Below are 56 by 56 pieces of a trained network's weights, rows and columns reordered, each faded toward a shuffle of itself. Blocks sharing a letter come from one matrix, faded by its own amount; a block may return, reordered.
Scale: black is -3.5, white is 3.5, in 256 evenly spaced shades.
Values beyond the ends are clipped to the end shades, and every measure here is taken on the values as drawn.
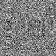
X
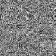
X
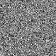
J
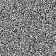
J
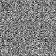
X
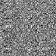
X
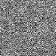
X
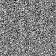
J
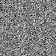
J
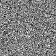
J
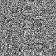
X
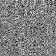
X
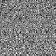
X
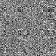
X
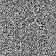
J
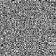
X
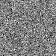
J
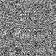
X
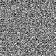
X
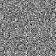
X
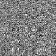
X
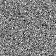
J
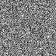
J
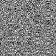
X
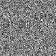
X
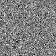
J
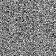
J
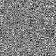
X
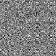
X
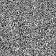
J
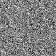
J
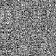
X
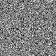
J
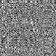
X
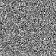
X
